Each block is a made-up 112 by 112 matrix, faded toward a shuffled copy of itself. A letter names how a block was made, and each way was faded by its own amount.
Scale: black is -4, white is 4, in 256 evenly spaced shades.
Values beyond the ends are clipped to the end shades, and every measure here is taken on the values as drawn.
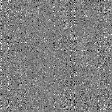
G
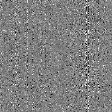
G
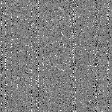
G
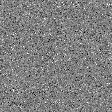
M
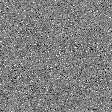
M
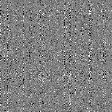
G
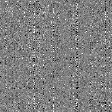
G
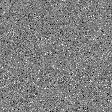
M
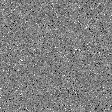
M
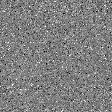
M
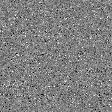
M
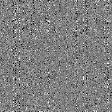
G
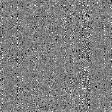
G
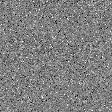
M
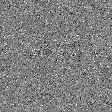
M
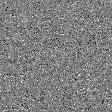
M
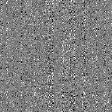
G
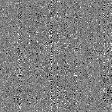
G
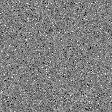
M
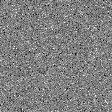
M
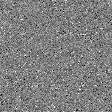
M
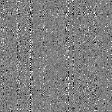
G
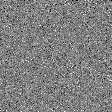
M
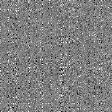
G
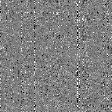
G
